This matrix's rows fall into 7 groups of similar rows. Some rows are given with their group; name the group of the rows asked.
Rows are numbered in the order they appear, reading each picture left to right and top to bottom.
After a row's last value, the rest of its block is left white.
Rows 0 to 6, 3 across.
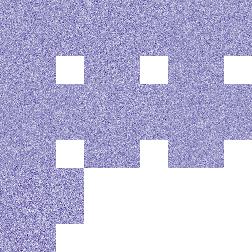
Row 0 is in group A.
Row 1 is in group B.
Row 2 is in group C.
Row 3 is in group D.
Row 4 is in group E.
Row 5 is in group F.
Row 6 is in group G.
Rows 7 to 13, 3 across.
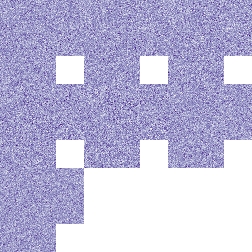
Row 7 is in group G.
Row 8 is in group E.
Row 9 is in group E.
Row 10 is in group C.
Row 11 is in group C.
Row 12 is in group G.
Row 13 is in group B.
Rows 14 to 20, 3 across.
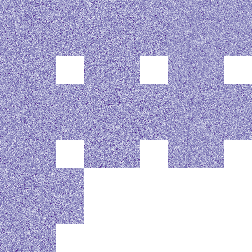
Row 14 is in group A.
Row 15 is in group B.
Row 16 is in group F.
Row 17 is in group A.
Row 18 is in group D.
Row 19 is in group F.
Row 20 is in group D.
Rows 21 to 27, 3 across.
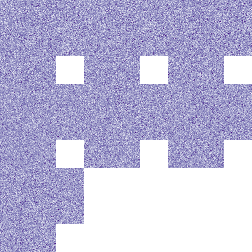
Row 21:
E
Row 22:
E
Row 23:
A
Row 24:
F
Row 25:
F
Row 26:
A
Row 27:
F
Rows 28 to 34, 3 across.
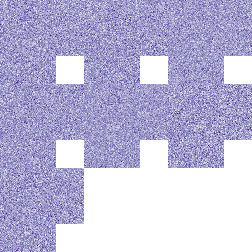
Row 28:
D
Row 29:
C
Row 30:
G
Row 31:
A
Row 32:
D
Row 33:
G
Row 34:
D
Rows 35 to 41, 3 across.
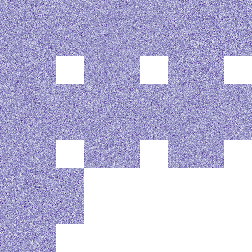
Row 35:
D
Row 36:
F
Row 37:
G
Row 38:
A
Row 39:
B
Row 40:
G
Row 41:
A
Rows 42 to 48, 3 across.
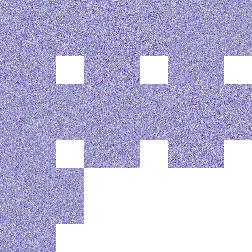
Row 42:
F
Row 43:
C
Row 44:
B
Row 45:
F
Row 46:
B
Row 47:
C
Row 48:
A
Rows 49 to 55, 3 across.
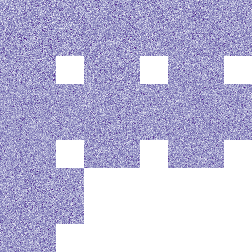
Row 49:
E
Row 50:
G
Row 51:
A
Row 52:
F
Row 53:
E
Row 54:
A
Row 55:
A
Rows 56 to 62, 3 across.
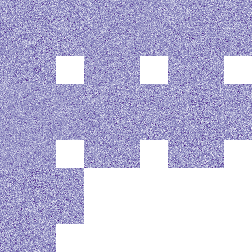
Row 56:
G
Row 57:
B
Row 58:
E
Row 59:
E
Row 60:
C
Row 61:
C
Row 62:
F
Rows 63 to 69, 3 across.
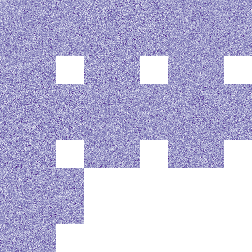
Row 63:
E
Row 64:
E
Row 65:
A
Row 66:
D
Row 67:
D
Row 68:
A
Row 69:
E
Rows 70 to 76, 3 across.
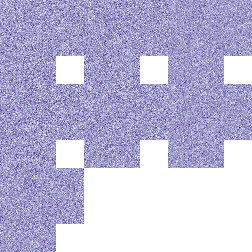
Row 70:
E
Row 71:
F
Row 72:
D
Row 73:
G
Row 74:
B
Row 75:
B
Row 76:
A
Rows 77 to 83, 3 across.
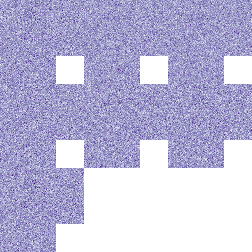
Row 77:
A
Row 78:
G
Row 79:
F
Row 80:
B
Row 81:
D
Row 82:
A
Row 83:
A
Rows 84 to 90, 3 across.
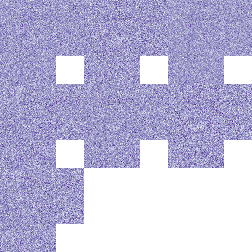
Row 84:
F
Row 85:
F
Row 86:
F
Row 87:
C
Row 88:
D
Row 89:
G
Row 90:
C
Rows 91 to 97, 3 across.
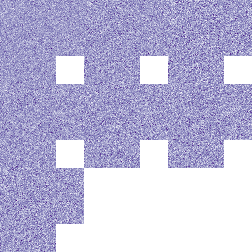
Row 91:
G
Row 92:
B
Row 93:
B
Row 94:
D
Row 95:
G
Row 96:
E
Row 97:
B
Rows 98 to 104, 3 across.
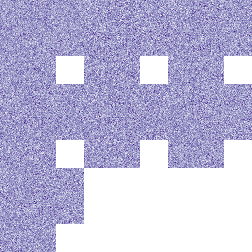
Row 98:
G
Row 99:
E
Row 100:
E
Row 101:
A
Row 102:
A
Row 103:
C
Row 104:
E
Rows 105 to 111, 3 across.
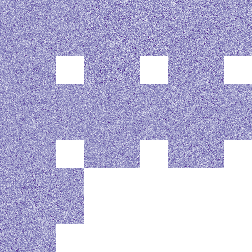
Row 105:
G
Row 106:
G
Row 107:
B
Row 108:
F
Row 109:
E
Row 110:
B
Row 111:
F
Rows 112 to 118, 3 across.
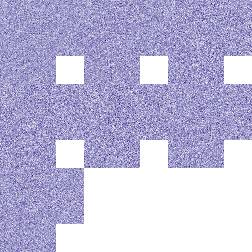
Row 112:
B
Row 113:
B
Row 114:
D
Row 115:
G
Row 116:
A
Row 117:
E
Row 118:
F
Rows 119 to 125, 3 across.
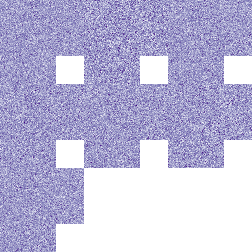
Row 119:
F
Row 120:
G
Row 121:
C
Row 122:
A
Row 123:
C
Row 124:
G
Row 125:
D
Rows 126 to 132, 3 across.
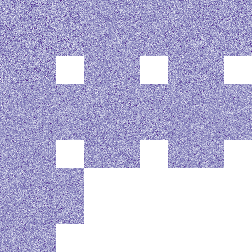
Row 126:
G
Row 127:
F
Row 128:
G
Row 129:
E
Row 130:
C
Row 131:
D
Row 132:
C
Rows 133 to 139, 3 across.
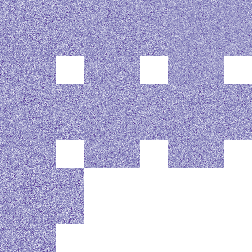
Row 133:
C
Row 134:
C
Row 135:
F
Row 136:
C
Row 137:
E
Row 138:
F
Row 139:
C
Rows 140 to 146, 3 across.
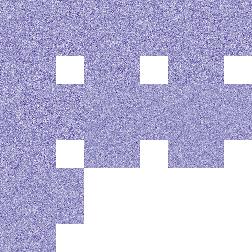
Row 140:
C
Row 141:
G
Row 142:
C
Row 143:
C
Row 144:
B
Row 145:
C
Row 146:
G
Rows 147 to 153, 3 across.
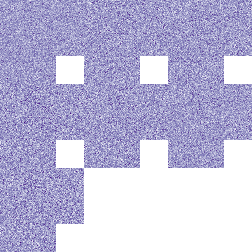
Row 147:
C
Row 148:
B
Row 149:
C
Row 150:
A
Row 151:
A
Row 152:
C
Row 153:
A
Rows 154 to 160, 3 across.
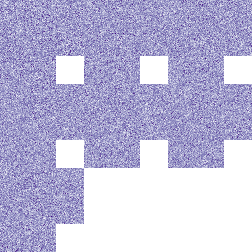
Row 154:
C
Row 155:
B
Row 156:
G
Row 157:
F
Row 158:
G
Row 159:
C
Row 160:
D
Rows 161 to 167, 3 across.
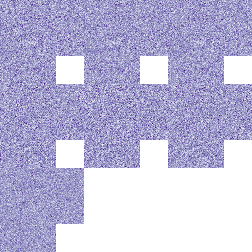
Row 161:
G
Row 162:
G
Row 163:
G
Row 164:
B
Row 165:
B
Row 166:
B
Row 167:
F
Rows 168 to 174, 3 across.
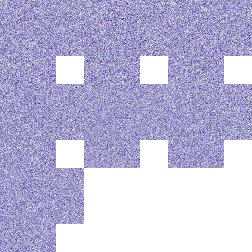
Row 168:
D
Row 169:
C
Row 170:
B
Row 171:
A
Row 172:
B
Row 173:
E
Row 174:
F
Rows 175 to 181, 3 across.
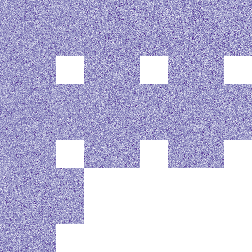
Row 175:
D
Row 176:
A
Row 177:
A
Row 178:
G
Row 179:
A
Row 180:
G
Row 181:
E
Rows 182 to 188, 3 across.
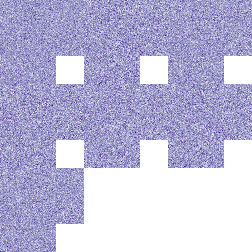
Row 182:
A
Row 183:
D
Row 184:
C
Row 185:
C
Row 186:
G
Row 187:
D
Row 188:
C
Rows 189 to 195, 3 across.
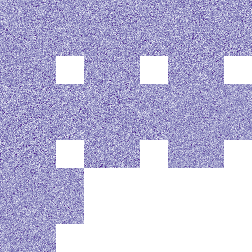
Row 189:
E
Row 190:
C
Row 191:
A
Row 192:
B
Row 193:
D
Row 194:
B
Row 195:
G
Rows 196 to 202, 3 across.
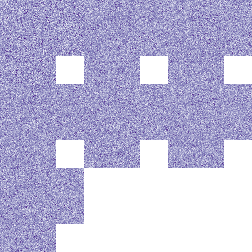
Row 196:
E
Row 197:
G
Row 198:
C
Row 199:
F
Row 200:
G
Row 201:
C
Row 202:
G
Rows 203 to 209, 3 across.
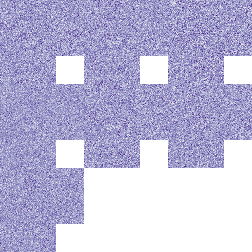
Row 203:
G
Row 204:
G
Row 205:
B
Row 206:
G
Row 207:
G
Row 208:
B
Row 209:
A
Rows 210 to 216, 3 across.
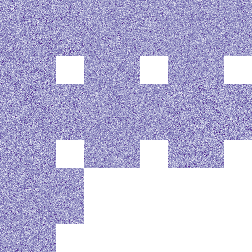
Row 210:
C
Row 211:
E
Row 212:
F
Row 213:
A
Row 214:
A
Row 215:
G
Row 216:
D
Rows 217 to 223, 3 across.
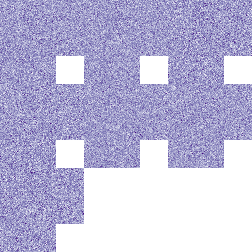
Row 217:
C
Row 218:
F
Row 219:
A
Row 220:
E
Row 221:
D
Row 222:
B
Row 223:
G
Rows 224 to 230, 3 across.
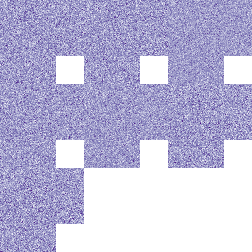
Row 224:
D
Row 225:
C
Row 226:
B
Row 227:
E
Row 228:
E
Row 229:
C
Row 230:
C
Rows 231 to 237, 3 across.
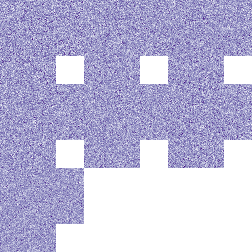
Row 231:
C
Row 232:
F
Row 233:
D
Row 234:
E
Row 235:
F
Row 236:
D
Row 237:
B
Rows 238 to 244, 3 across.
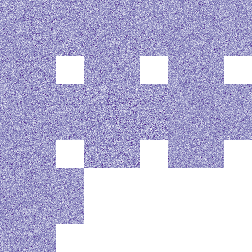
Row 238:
C
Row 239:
G
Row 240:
G
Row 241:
E
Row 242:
C
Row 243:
A
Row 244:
G
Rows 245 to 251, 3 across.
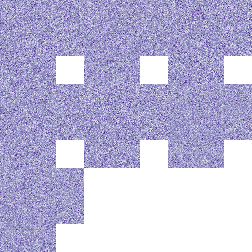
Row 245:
G
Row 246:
B
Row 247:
D
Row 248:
G
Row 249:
C
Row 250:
C
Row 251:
C
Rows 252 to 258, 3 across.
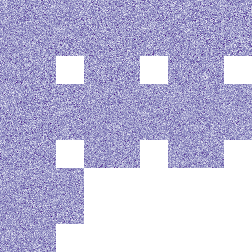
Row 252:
D
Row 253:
E
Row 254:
C
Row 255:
E
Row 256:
D
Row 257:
G
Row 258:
C
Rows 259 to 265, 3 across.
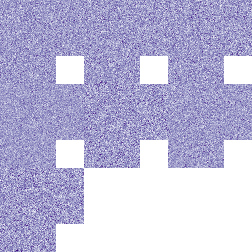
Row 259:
A
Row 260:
D
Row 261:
C
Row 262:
F
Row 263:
G
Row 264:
B
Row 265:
D
